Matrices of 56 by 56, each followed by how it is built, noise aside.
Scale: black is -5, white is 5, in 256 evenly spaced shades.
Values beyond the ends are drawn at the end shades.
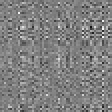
low rank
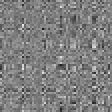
low rank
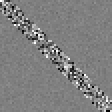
banded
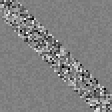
banded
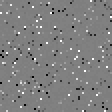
sparse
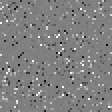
sparse
